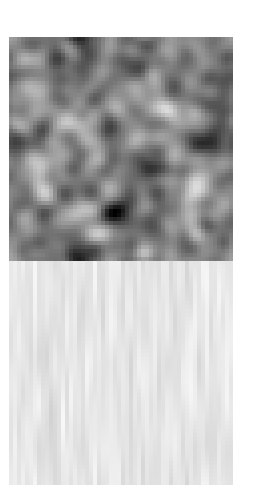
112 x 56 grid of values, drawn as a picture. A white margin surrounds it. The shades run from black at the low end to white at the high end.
The table splits into 2 rows of 1 panel. Panel 1,1: middling, blotchy, strong in contrast. Panel 2,1: very high, streaked downward, faint in contrast.
